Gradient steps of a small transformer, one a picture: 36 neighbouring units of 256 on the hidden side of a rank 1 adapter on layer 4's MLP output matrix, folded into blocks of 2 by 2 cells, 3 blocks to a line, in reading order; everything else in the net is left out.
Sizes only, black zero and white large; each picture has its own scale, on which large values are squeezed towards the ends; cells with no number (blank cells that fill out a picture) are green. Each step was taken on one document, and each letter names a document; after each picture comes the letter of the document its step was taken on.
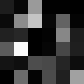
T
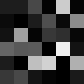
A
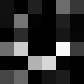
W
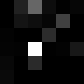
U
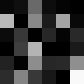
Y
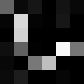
W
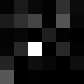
U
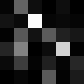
T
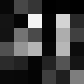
T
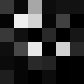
U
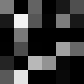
W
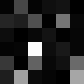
Y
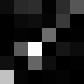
U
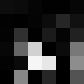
A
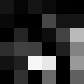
A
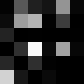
U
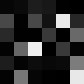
Y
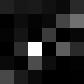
U
